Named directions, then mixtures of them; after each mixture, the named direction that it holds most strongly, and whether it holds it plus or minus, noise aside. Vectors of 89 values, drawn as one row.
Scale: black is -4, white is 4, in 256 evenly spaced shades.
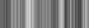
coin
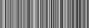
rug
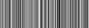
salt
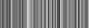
salt, plus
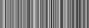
rug, plus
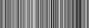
rug, plus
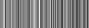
rug, plus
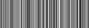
salt, minus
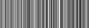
rug, plus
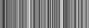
rug, minus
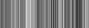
coin, plus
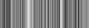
coin, plus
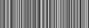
salt, minus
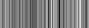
rug, minus
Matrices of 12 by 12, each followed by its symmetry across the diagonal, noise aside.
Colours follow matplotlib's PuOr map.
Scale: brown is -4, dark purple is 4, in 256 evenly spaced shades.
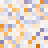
antisymmetric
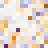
antisymmetric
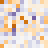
neither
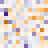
neither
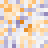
symmetric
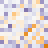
symmetric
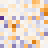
neither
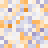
symmetric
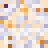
symmetric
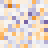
neither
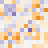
symmetric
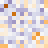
symmetric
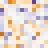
antisymmetric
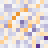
symmetric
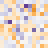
neither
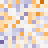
antisymmetric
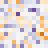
neither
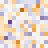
antisymmetric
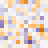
antisymmetric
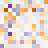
antisymmetric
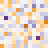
neither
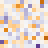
antisymmetric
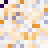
symmetric
